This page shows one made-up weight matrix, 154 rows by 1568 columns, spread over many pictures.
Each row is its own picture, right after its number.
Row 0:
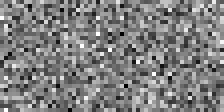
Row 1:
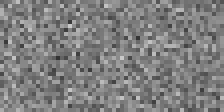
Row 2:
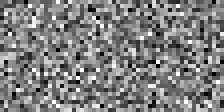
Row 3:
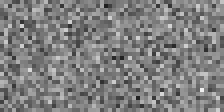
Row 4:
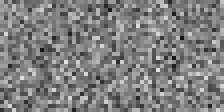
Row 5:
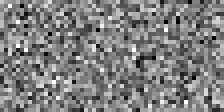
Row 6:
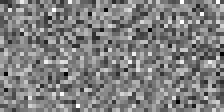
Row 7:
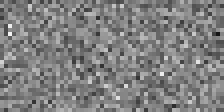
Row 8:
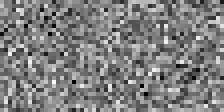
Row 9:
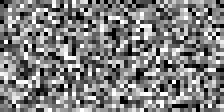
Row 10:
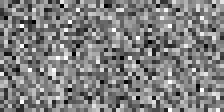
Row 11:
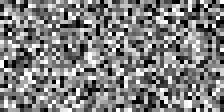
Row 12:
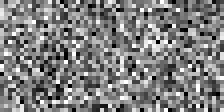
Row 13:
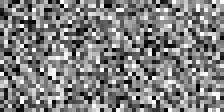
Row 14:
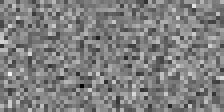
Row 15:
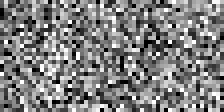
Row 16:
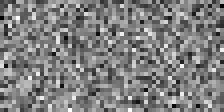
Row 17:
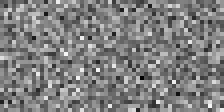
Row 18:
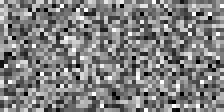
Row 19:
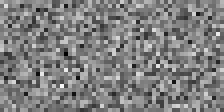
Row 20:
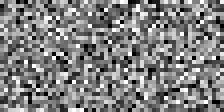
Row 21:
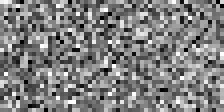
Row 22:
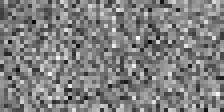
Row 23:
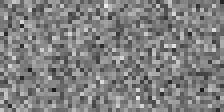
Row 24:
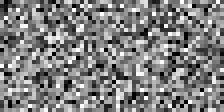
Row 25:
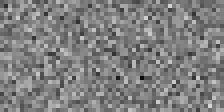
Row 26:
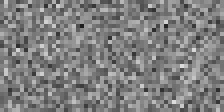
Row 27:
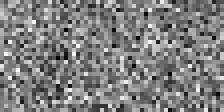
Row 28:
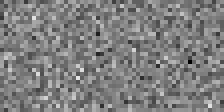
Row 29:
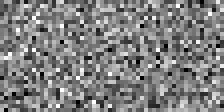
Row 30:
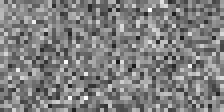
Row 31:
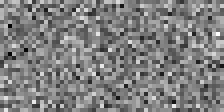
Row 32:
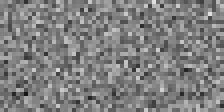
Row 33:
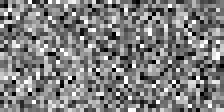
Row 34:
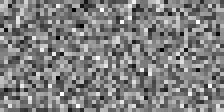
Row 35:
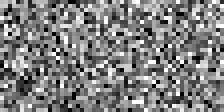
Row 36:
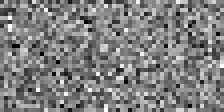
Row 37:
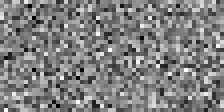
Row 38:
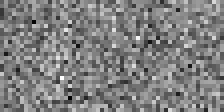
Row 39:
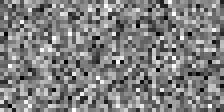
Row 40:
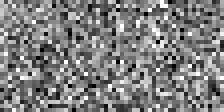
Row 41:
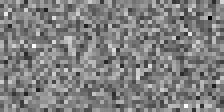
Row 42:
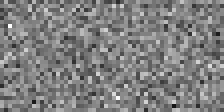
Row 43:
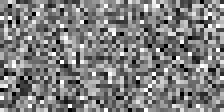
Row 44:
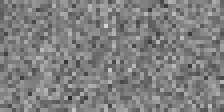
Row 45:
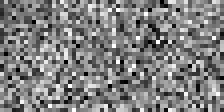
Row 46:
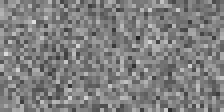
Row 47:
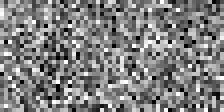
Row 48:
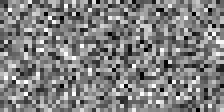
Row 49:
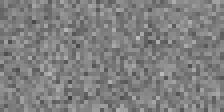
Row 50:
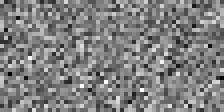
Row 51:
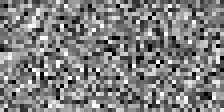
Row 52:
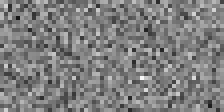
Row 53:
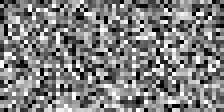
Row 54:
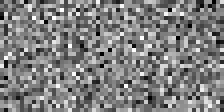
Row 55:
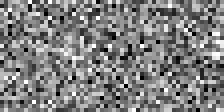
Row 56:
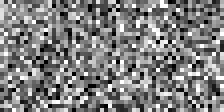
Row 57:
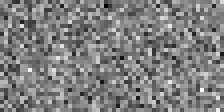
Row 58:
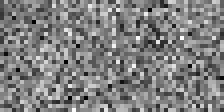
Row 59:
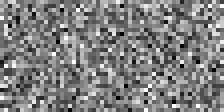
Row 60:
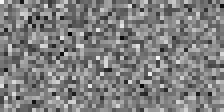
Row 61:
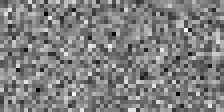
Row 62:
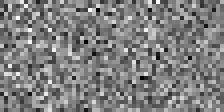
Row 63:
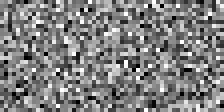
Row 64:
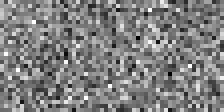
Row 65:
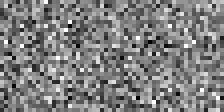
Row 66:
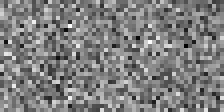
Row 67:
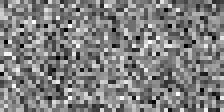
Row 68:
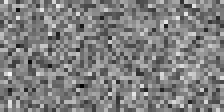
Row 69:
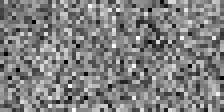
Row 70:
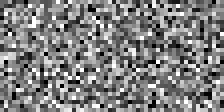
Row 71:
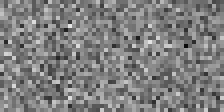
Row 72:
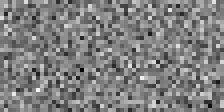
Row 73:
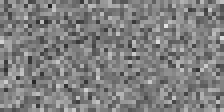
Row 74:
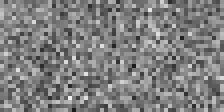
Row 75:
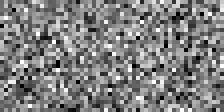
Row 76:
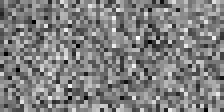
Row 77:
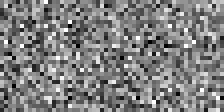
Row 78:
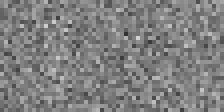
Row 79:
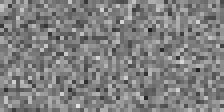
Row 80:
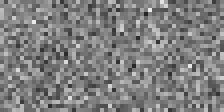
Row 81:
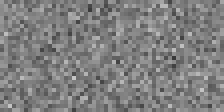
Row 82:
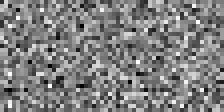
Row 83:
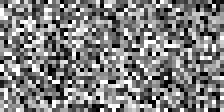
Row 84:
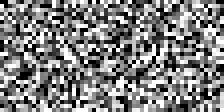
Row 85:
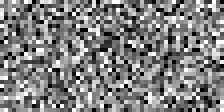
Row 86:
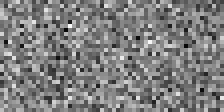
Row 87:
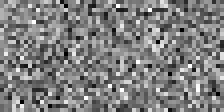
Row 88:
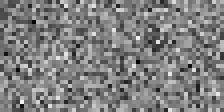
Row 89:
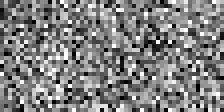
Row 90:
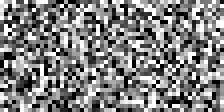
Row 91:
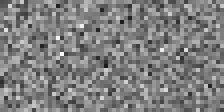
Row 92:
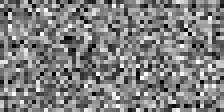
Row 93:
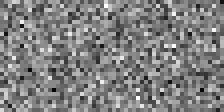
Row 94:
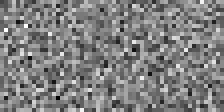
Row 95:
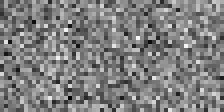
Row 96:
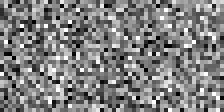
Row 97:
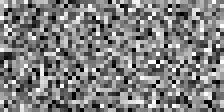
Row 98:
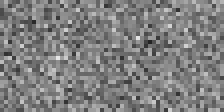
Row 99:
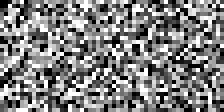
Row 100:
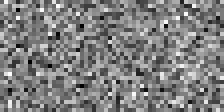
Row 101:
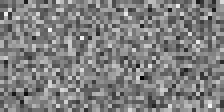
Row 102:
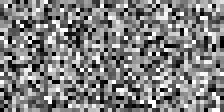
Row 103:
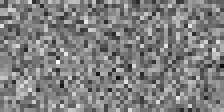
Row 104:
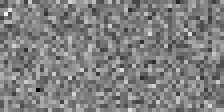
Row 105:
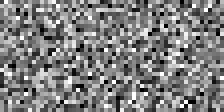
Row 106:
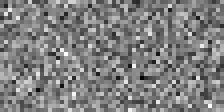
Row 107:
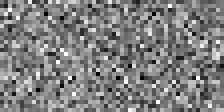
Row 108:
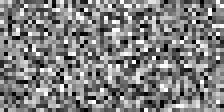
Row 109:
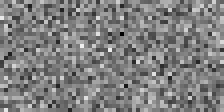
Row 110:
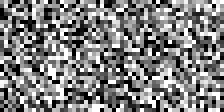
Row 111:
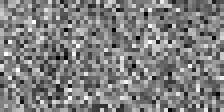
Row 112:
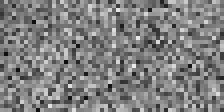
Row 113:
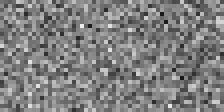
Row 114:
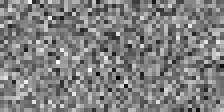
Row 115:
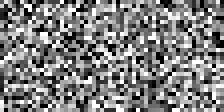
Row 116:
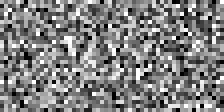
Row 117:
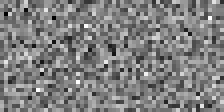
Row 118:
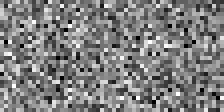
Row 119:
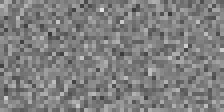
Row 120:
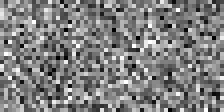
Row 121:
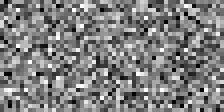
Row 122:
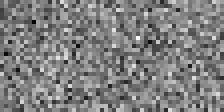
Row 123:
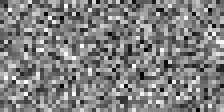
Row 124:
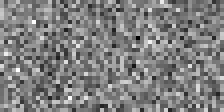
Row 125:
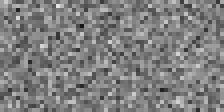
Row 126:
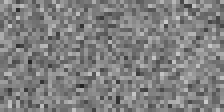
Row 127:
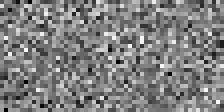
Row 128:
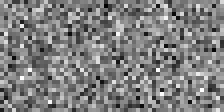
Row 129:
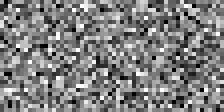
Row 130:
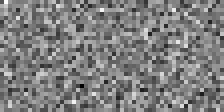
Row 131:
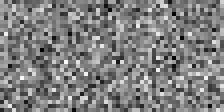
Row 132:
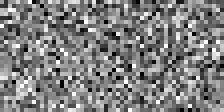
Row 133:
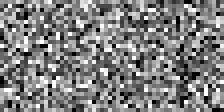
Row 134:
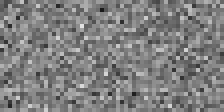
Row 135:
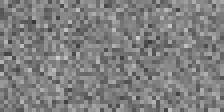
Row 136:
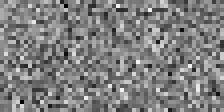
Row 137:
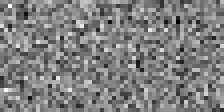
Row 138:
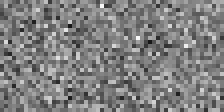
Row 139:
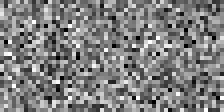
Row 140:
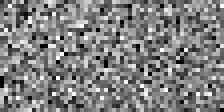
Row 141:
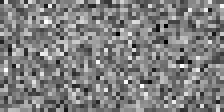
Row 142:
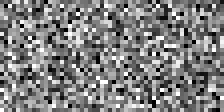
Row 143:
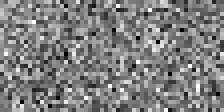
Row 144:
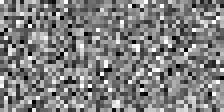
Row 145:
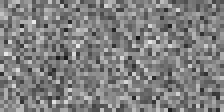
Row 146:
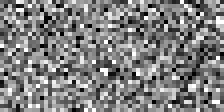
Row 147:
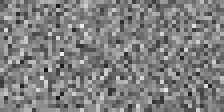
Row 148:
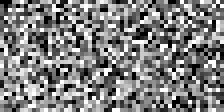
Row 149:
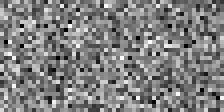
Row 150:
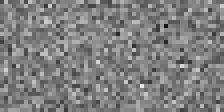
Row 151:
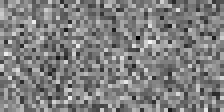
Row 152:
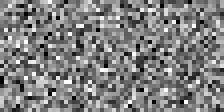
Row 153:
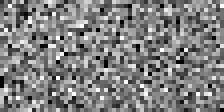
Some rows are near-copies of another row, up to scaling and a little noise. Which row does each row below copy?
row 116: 41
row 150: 141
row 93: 23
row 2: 70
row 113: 146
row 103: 132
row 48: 123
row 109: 0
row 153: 140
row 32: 63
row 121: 129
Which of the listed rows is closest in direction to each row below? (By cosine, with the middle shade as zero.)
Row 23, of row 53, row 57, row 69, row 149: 149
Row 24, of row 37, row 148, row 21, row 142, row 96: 148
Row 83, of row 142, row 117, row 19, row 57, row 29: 142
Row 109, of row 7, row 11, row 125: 125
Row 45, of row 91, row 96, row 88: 88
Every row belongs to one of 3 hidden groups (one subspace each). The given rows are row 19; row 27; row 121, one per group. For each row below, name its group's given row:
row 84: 19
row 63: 19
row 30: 27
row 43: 19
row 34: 121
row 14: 121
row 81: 27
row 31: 19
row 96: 27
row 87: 27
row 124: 27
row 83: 27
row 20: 121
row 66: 27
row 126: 121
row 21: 121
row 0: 19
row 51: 19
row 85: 19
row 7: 19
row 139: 27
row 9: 19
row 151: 27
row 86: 27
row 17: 19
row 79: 121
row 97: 19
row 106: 19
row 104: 19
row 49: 27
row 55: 19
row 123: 19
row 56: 27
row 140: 121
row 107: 19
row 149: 27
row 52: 19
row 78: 27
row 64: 27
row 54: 19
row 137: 121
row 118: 27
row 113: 121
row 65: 27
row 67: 27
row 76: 27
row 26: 121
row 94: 121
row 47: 27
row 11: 19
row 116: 19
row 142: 27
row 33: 19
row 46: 27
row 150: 121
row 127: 19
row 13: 27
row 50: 121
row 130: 121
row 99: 121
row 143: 27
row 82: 121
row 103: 19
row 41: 19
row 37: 19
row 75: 19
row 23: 27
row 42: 19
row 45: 27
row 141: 121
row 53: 19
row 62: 19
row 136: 27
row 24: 121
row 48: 19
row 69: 27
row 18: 19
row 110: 27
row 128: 27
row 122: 27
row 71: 27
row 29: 19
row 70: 19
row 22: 27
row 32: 19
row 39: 27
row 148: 121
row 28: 19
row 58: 27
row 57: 27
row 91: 121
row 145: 27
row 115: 19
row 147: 121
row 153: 121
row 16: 19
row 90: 19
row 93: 27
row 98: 27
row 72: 19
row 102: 27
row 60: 121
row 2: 19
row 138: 27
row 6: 121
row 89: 27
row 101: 19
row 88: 27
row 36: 19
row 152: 121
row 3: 27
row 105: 121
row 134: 121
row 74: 27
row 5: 121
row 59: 19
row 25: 19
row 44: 27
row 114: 19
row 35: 19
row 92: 19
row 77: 27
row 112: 27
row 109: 19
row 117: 19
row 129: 121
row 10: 27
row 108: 19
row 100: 121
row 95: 27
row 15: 27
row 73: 121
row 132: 19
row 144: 121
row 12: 27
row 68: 121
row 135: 27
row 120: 27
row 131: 27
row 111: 27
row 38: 27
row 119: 121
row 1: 27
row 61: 19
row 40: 27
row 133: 121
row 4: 27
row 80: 27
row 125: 121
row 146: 121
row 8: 121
